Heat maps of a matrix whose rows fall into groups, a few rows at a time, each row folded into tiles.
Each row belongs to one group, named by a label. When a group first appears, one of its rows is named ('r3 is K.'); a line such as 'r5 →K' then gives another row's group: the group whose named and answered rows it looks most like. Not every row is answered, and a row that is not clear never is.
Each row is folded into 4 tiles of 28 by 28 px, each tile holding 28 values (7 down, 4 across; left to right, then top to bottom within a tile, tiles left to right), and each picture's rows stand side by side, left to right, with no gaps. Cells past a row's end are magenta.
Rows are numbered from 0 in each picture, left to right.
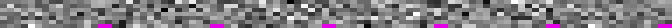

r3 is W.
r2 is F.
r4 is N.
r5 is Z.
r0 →Z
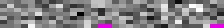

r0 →Z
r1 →F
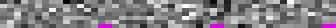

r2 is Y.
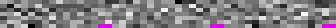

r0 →W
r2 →W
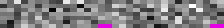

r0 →N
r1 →F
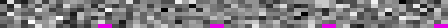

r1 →N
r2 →Z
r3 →F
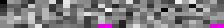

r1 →N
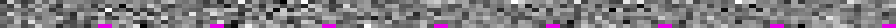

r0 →Y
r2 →N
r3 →Z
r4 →N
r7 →Y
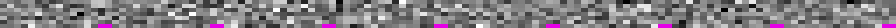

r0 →Z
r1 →W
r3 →Y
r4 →Z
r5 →F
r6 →N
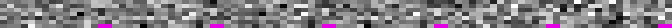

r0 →Z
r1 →W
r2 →W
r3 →W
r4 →Y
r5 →Y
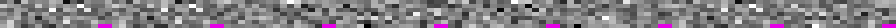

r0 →F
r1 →F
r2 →N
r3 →W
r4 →N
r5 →Y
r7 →Z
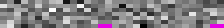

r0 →F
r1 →W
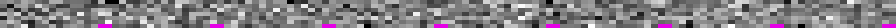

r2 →F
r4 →W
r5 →Z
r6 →Y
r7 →Y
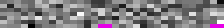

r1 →W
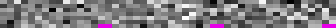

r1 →W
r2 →F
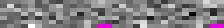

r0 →Z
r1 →Z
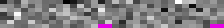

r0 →F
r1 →N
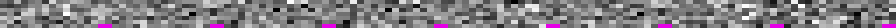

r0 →Y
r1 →Z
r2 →N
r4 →F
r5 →Z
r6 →W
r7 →Y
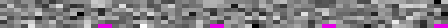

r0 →Z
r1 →Z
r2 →W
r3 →W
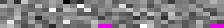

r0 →F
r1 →Z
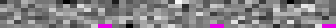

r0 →F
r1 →Y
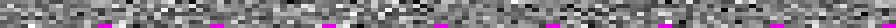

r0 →Z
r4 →N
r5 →W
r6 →N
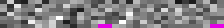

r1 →F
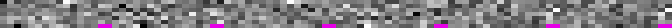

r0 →Y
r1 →W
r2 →N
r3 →Z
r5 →Y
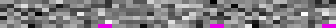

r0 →W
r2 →W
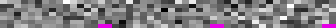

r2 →Y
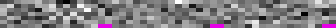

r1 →N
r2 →Z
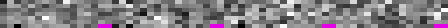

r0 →Y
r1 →Y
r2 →Y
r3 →Y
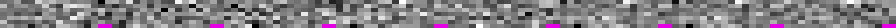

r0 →W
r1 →N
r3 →Y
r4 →Z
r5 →Y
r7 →N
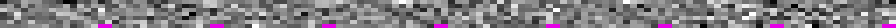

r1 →Z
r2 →Z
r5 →N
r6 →W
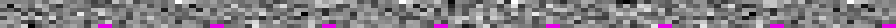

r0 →W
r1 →N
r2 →Z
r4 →Y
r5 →F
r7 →N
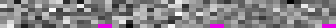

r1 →Y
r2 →F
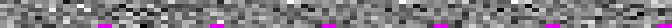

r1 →W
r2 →N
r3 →N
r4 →N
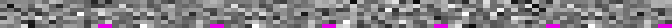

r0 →W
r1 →Z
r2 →Z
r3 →F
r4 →F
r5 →Z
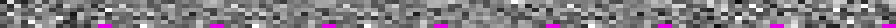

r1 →Z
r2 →Z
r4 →N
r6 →F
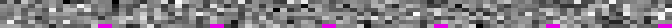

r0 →F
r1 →Y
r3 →W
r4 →W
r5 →Y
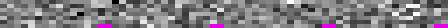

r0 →Z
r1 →Y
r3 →W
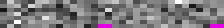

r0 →Y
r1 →N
